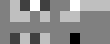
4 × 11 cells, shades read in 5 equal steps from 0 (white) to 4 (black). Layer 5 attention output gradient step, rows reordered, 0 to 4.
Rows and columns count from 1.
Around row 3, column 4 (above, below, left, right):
2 3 2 2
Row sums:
16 17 22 24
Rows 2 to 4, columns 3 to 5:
1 2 1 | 2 2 2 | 1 3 1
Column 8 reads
0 1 2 4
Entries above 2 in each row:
2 0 0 3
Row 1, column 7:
2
